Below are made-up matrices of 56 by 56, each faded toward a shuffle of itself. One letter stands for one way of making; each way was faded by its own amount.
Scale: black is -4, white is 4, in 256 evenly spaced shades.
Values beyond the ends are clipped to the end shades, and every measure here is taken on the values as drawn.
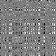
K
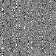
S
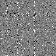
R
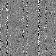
S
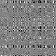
K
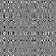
K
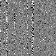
S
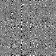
R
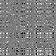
K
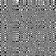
K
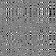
K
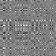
K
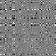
K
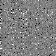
R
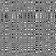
K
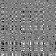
K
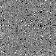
R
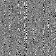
S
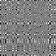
K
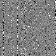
S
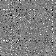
R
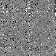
R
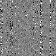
S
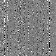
S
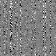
S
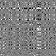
K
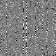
S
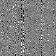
S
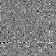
R
